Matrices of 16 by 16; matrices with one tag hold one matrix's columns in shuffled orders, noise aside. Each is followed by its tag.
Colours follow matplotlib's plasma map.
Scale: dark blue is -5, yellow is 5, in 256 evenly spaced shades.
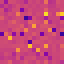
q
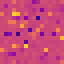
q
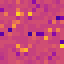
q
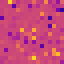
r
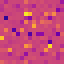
q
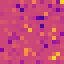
r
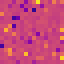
r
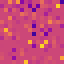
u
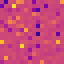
u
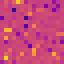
r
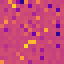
u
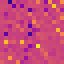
u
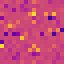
q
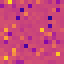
r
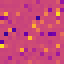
q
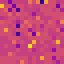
u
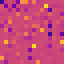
u
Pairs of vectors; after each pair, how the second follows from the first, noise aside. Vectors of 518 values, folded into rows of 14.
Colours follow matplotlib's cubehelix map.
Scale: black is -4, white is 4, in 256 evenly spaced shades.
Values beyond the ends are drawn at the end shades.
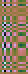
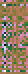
sign-scrambled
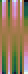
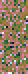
shuffled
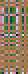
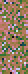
shuffled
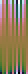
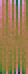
shrunk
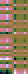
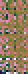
sign-scrambled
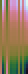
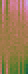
shrunk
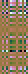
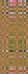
shrunk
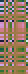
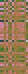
shrunk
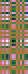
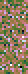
shuffled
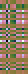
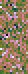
shuffled
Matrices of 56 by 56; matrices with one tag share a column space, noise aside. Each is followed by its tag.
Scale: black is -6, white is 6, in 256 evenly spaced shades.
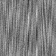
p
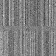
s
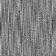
p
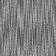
p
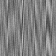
p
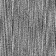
p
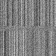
s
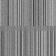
s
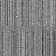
s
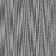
p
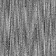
p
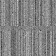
s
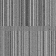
s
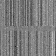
s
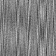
p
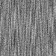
p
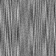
p
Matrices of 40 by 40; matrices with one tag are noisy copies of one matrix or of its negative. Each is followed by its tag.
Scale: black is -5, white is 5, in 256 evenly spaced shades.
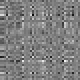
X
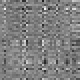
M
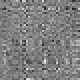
M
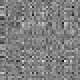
X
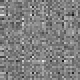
X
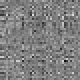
X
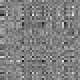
X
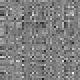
X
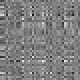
X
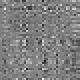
M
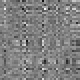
M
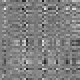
M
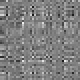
X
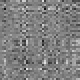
M
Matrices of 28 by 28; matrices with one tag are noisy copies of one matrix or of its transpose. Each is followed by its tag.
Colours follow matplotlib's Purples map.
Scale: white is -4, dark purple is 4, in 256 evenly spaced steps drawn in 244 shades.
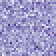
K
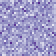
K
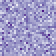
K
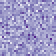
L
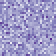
L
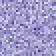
L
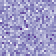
L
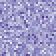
L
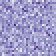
K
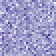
K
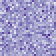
K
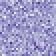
K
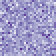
K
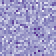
L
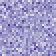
K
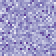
K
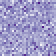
K
